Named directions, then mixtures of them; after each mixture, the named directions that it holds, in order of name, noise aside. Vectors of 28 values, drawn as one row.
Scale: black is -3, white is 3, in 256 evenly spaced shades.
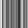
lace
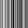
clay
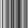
clay, lace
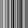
clay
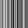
clay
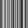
clay, lace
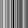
clay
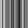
clay, lace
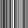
clay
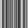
clay, lace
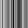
clay, lace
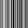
clay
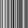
clay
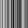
clay, lace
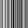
clay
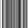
lace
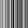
clay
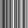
clay, lace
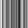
lace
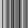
clay, lace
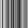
clay, lace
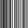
clay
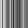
clay, lace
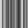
lace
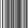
clay, lace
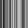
clay, lace
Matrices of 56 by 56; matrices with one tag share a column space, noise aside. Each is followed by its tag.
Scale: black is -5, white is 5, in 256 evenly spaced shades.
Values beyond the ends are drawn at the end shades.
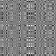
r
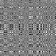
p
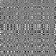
p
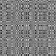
r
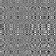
p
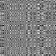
r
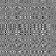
p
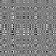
p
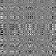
p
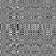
p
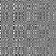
r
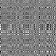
p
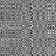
r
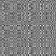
r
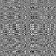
p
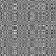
r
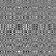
p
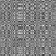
r
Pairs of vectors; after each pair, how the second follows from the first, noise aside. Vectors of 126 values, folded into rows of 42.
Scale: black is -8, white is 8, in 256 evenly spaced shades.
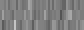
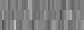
copied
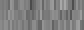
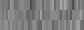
copied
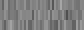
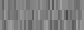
copied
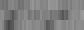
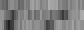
scaled up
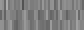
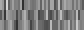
scaled up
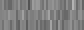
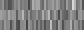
scaled up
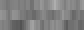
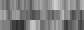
scaled up
